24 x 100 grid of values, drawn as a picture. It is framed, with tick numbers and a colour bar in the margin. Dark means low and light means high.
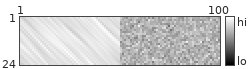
The table splits into one row of 2 panels. Panel 1,1: very high, slanting down to the right, faint in contrast. Panel 1,2: high, fine-grained.
